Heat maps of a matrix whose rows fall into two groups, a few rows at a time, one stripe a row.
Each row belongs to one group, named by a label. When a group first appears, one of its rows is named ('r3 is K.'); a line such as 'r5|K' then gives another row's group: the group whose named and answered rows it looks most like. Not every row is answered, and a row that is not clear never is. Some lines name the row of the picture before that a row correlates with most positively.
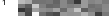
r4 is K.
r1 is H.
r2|K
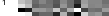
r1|H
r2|H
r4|H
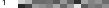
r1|H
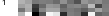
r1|H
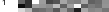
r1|K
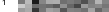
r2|H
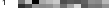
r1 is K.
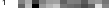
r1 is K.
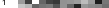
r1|K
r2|H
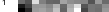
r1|K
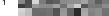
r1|K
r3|H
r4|H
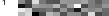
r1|K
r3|H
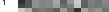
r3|H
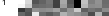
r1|H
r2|H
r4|K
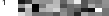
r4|H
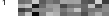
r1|K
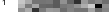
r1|H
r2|K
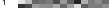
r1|H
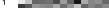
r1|H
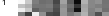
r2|H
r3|H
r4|K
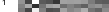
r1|K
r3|K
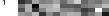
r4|K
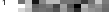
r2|H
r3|H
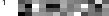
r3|K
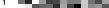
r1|K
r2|H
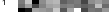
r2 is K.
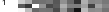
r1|H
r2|K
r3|H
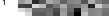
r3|H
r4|H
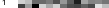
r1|H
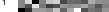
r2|K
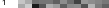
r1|H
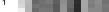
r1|H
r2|H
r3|H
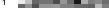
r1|H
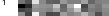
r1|K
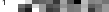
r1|H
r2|K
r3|K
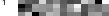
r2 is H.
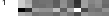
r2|H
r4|H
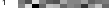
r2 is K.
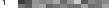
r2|K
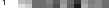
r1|H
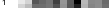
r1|H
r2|H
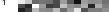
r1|H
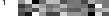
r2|K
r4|K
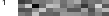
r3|K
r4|K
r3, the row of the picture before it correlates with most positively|3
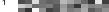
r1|K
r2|H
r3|K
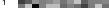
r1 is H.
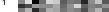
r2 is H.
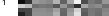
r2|H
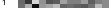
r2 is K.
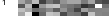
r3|H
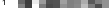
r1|K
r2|K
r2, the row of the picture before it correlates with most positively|1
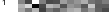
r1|K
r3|K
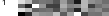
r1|H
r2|K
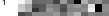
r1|H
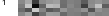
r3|K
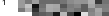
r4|H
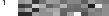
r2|K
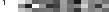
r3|H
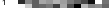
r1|K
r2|H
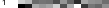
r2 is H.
